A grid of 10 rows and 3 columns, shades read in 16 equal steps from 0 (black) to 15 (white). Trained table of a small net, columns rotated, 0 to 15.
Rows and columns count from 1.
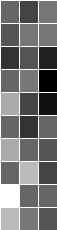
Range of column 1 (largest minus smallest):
12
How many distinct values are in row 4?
3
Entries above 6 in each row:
1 2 0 1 1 0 1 1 1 2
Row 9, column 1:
15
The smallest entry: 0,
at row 4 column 3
